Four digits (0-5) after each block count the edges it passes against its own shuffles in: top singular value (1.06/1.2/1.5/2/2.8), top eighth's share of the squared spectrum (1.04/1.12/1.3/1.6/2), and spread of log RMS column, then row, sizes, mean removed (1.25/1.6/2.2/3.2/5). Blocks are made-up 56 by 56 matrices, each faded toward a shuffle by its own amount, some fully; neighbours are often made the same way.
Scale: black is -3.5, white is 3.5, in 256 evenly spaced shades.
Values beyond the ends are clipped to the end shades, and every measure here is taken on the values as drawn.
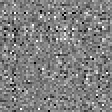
3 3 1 1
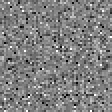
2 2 0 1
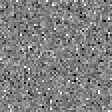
1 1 0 0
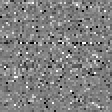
3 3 0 1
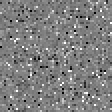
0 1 1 0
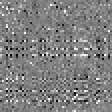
4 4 2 3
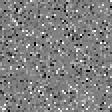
0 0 0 0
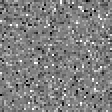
0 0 0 0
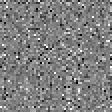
4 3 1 1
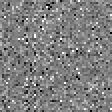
3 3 1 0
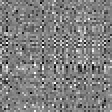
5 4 3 2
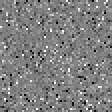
0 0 0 0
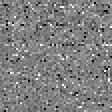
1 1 0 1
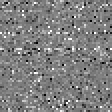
2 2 0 2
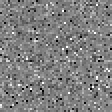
1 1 0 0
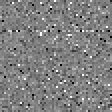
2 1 0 0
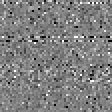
2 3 0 3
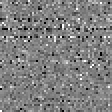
2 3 0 2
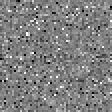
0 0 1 1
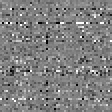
3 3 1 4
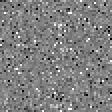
0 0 0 0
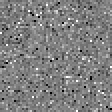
0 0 0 0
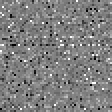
2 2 0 1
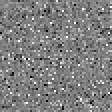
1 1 0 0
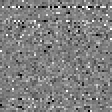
3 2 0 2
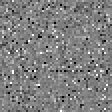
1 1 0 0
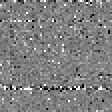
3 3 0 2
